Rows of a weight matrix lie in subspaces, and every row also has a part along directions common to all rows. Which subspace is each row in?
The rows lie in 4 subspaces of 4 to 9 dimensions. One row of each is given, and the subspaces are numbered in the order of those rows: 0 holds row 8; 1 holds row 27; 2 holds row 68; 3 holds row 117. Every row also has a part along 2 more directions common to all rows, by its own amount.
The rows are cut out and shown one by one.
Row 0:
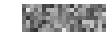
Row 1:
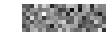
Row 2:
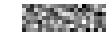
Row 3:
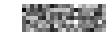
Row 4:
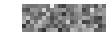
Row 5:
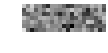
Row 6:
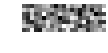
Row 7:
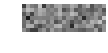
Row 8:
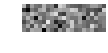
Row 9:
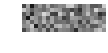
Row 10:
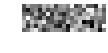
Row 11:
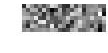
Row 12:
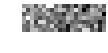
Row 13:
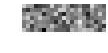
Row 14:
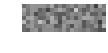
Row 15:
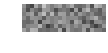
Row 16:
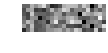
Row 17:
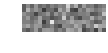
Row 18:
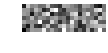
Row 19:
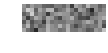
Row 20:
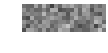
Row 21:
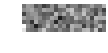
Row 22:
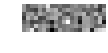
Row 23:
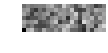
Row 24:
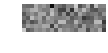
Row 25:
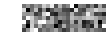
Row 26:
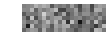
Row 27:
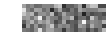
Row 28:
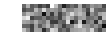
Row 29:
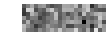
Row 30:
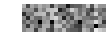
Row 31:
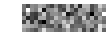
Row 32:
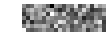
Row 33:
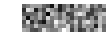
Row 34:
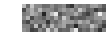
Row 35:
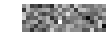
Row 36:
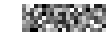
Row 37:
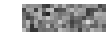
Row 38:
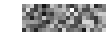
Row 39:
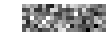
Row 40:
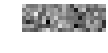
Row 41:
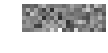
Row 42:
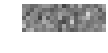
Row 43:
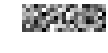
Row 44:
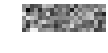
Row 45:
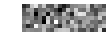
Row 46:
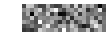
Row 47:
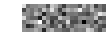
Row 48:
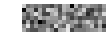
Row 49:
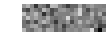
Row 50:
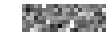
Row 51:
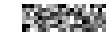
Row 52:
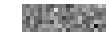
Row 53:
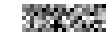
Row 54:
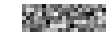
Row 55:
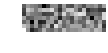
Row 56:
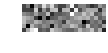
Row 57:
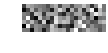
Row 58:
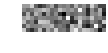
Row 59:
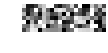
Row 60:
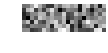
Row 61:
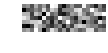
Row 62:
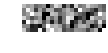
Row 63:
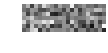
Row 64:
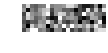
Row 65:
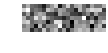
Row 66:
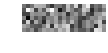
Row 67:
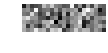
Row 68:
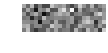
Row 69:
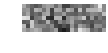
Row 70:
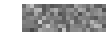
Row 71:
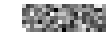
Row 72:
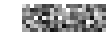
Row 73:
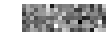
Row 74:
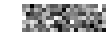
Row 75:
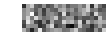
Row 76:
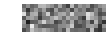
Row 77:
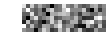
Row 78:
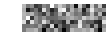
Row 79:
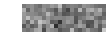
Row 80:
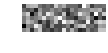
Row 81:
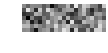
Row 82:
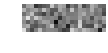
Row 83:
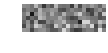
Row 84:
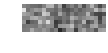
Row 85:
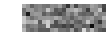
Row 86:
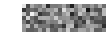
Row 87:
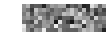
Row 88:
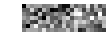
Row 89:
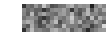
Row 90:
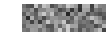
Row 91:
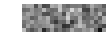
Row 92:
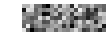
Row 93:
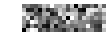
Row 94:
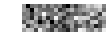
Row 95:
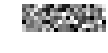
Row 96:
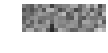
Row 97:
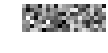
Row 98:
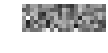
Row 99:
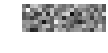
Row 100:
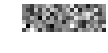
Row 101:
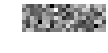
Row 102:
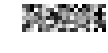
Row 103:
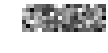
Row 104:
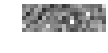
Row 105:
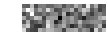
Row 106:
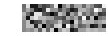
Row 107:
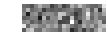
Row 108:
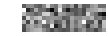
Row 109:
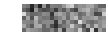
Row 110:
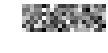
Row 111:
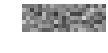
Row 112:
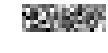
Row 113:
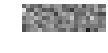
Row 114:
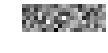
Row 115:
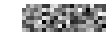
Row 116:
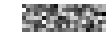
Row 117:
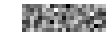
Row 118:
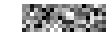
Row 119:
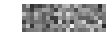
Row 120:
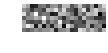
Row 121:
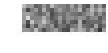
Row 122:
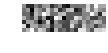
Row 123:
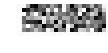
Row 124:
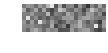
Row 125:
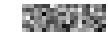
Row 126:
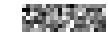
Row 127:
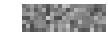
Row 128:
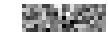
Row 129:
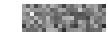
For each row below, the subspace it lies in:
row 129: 1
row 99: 0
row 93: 2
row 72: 1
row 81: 2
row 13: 0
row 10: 1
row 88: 0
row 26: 3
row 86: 0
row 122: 3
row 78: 2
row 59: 1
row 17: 3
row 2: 1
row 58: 2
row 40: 0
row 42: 2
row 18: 2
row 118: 1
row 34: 0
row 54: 0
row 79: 1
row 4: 1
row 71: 2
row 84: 1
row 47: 1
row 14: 3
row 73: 3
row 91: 0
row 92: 3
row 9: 0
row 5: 3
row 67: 1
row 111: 0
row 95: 2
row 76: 0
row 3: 3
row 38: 2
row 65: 0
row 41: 1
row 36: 2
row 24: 2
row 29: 1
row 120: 0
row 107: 2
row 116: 1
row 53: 3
